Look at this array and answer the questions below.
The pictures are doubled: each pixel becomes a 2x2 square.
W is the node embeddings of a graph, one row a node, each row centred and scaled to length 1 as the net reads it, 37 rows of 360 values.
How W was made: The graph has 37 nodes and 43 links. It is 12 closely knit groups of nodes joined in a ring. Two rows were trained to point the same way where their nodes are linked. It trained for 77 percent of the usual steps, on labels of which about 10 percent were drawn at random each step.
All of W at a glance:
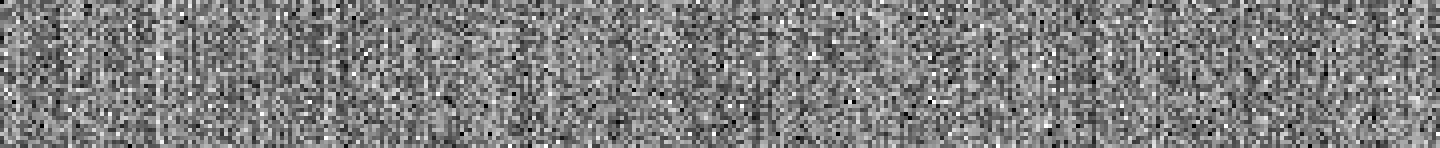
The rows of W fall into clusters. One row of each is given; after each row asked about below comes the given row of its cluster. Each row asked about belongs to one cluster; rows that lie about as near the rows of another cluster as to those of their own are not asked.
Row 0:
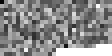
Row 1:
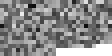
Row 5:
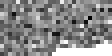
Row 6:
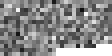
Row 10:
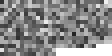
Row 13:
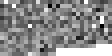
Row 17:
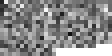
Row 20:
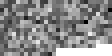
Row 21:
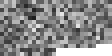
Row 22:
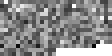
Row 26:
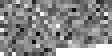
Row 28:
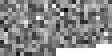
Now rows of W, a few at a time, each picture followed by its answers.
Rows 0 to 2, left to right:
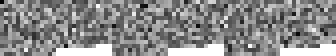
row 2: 20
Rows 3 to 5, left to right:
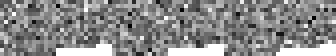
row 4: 0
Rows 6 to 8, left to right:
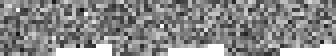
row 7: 13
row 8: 26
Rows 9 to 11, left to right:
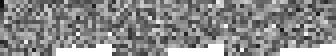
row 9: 17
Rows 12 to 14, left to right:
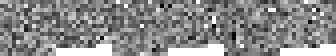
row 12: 1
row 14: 26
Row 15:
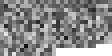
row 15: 17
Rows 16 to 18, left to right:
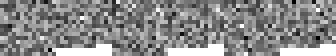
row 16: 1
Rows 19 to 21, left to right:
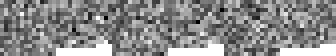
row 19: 20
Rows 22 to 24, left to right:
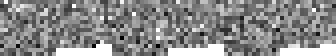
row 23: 28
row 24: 6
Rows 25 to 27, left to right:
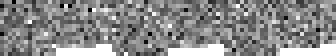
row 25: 13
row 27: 17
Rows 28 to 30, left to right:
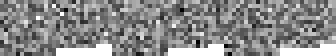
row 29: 22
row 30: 10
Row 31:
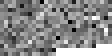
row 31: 21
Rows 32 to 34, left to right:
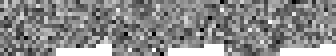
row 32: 10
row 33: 21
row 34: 6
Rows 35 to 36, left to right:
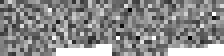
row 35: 0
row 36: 5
